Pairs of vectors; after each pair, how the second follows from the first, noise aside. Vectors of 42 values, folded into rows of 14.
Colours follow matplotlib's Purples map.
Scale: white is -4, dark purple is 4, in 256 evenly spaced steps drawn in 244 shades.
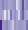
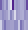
shuffled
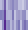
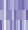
negated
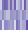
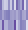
negated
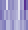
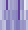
negated
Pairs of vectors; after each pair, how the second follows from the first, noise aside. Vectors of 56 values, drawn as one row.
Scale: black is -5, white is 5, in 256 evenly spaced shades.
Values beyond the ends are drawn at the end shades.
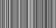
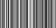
scaled up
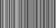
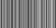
reversed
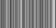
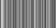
reversed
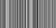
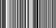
scaled up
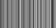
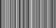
shuffled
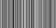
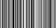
scaled up
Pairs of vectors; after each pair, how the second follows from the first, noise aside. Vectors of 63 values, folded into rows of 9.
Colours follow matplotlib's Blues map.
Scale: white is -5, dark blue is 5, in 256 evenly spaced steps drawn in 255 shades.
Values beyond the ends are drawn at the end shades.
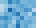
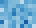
shuffled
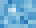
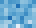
shuffled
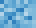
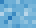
partly zeroed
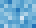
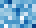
scaled up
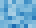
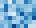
scaled up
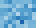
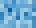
shuffled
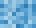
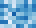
scaled up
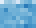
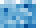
scaled up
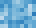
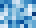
scaled up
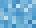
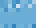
partly zeroed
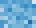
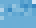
partly zeroed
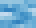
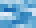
scaled up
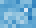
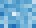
shuffled
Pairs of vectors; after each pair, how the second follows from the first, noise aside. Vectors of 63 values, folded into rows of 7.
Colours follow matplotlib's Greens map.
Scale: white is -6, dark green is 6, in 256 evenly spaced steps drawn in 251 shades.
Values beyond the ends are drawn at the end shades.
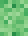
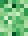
scaled up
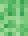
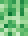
scaled up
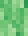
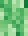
scaled up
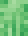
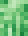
scaled up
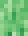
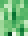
scaled up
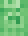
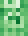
scaled up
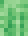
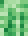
scaled up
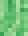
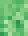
wrapped around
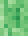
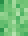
wrapped around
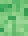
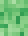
wrapped around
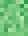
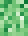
scaled up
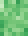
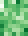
scaled up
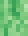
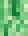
scaled up
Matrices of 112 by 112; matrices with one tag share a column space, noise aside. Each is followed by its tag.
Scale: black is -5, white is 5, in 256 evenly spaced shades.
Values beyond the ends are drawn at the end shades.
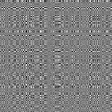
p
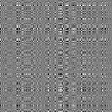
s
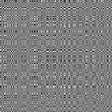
p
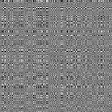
p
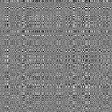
p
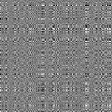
s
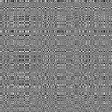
p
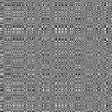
s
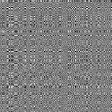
p
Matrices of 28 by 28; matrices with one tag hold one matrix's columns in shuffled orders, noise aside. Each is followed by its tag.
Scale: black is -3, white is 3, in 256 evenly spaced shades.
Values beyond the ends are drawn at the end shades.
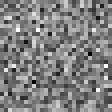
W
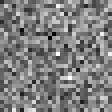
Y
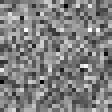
W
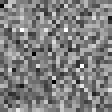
W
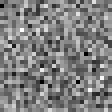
W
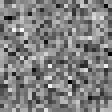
W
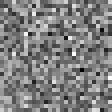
Y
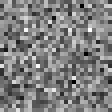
W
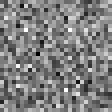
W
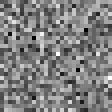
Y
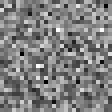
W
